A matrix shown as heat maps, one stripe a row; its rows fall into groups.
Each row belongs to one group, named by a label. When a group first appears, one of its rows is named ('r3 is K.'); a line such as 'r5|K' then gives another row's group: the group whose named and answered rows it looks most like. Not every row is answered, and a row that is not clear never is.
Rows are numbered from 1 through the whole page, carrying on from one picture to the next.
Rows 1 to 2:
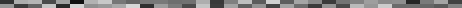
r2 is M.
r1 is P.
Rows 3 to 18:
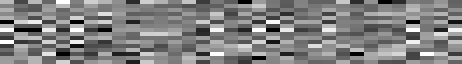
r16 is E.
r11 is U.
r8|P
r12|P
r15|M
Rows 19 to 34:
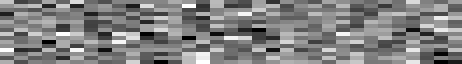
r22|M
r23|U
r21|U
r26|U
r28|M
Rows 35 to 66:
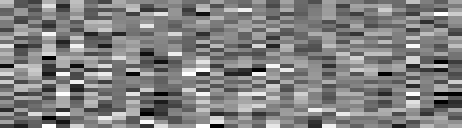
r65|E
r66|M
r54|P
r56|P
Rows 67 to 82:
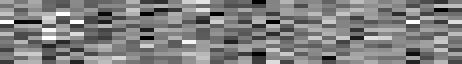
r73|P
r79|P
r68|U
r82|P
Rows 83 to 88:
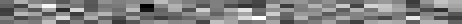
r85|M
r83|U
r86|P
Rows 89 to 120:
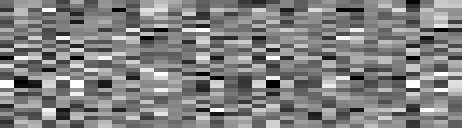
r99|M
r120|P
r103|P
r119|P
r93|U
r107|U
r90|U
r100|P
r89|U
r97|E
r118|M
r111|U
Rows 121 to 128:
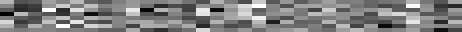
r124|M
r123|M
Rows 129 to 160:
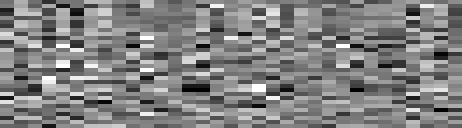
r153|P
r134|P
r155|U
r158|P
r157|E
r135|P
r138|E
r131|P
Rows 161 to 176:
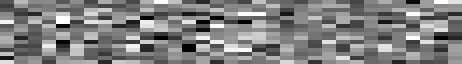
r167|E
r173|M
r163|E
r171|E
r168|U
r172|M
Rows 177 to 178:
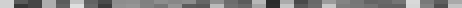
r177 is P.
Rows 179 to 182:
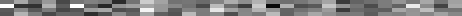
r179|E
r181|E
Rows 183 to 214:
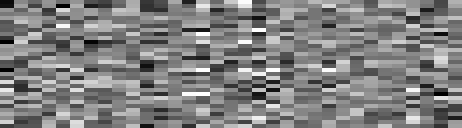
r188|P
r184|M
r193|M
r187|U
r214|M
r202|P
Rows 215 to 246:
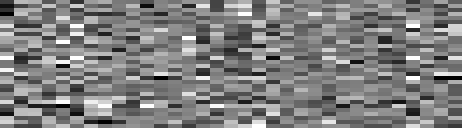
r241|E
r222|U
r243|P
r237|P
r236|P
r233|U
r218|M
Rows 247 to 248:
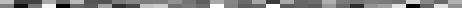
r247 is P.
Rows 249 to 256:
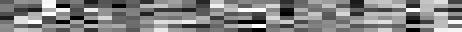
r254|U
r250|E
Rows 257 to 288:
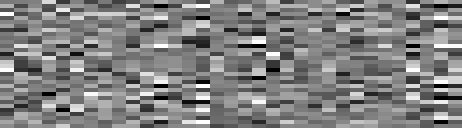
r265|U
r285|P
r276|U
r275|E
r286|U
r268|U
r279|U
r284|M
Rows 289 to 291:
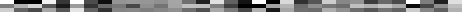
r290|U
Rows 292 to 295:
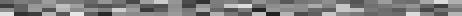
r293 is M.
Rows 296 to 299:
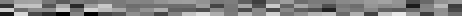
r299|M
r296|U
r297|P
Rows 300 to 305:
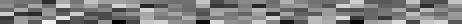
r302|E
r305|E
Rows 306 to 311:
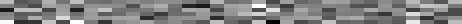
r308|P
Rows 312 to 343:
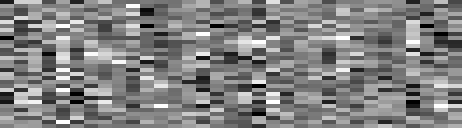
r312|P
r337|P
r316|P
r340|U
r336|M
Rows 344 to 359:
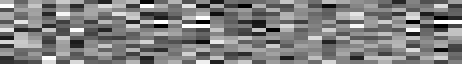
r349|U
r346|P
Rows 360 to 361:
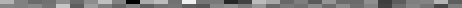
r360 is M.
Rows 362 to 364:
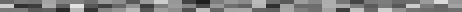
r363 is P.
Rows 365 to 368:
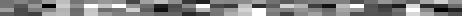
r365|U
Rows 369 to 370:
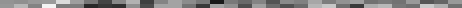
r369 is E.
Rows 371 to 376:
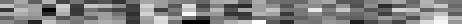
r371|E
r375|U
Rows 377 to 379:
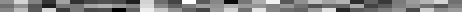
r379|E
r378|E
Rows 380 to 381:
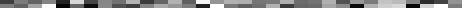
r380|M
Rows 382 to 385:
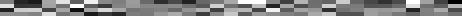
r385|E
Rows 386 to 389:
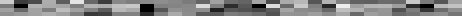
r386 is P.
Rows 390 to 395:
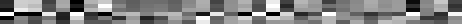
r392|P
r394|M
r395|M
